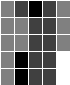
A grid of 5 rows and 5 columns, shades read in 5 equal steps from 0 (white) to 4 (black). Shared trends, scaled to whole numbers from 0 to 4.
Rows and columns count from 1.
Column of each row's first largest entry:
3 3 3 2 2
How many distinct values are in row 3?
2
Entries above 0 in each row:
5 5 5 4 4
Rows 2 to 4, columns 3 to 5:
3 3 2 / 3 3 2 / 3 3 0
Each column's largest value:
2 4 4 3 2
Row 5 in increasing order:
0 2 3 3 4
